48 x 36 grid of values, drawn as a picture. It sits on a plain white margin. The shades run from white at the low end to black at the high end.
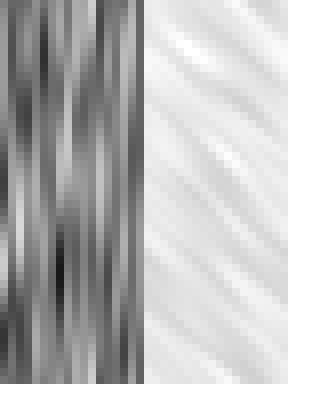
It is made of 1 by 2 panels. Panel 1,1: middling, streaked downward, strong in contrast. Panel 1,2: very low, slanting down to the right, faint in contrast.
